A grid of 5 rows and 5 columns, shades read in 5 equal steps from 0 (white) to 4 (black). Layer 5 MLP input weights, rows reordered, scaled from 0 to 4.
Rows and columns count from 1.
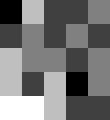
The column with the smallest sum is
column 2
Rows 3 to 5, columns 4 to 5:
3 2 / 4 2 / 3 3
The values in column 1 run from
0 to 4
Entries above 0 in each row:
5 5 5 5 3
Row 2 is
3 2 3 2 3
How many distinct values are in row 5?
3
